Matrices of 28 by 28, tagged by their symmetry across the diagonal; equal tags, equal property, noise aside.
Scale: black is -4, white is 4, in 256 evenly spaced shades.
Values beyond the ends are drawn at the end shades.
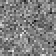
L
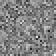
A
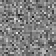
L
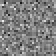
L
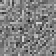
A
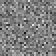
L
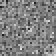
A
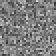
A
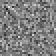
L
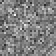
A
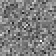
A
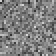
A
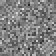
A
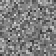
A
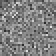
A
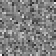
L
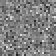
L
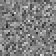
L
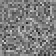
A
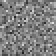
L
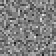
L
